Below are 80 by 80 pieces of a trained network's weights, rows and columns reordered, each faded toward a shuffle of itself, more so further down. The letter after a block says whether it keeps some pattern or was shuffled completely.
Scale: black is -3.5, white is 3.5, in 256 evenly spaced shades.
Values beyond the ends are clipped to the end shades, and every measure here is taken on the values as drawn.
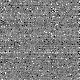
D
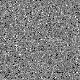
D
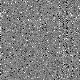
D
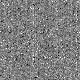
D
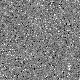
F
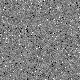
F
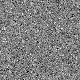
F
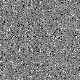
D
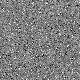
F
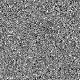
D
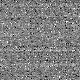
D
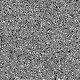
F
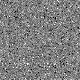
D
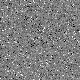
F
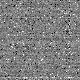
D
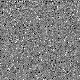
D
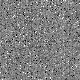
D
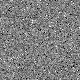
F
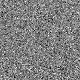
D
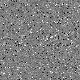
D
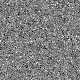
F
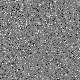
F
